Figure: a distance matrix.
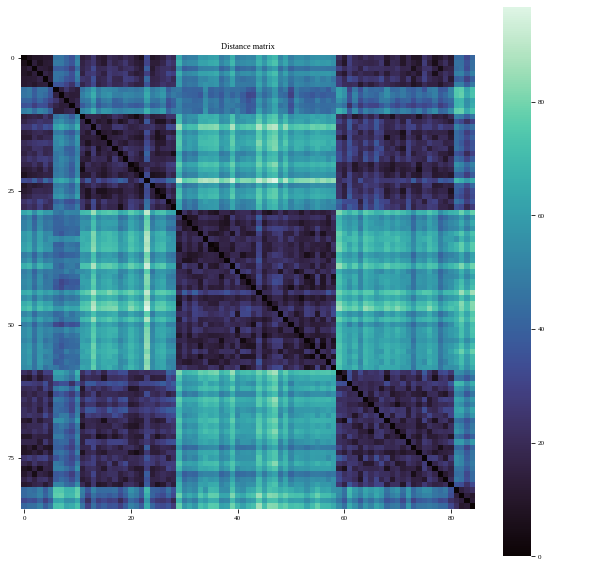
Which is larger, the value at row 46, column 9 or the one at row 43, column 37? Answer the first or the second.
the first
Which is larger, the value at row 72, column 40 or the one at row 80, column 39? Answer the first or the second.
the second
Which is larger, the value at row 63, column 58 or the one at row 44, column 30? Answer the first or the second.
the first
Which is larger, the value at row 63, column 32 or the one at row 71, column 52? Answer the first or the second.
the second
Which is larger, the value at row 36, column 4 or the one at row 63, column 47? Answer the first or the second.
the second
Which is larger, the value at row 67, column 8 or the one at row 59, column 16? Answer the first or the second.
the first
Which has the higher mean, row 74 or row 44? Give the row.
44
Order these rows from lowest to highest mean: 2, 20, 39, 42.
2, 20, 42, 39
